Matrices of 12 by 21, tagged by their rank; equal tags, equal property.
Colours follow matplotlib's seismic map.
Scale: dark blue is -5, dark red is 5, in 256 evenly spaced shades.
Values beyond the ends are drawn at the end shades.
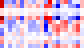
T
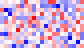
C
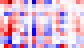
T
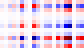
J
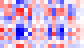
T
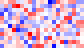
C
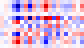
T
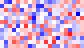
C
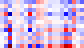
T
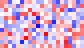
C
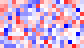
C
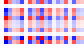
J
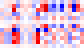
T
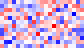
C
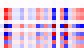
J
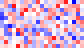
C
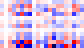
T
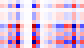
J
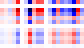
J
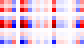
J
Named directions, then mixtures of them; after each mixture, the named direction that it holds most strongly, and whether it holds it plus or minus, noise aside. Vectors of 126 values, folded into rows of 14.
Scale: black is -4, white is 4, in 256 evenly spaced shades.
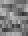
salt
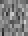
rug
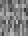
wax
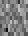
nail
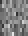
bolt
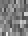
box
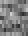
salt, plus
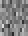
bolt, minus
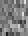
box, minus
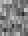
salt, plus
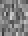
rug, plus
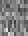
nail, minus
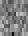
bolt, minus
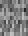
wax, plus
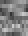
salt, minus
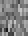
nail, plus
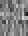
wax, plus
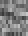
salt, minus
